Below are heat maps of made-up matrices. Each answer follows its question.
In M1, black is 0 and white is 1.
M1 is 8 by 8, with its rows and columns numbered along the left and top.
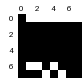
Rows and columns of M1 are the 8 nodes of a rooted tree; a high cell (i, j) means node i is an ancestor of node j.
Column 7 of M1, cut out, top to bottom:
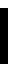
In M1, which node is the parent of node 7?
0
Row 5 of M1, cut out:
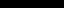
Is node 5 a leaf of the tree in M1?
yes
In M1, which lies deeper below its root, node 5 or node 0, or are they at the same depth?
node 5
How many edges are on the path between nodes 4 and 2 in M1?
2
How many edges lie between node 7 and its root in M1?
1
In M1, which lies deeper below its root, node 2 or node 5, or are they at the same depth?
the same depth
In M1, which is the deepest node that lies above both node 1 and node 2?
6
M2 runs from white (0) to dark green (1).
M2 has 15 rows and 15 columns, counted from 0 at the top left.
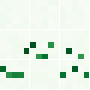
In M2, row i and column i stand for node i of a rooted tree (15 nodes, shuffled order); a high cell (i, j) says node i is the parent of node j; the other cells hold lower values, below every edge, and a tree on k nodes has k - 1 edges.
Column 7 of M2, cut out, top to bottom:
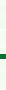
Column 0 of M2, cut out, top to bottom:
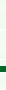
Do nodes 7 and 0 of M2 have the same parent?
no
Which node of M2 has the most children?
12
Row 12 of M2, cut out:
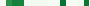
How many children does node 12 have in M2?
5
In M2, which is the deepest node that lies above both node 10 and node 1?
12
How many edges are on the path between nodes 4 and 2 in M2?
4
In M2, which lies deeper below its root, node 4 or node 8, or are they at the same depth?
node 4
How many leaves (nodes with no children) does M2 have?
10
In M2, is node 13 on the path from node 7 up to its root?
no
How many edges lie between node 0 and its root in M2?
4
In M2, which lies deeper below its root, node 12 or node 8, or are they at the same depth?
node 12
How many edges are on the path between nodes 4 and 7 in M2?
2
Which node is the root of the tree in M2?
9
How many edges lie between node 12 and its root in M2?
4
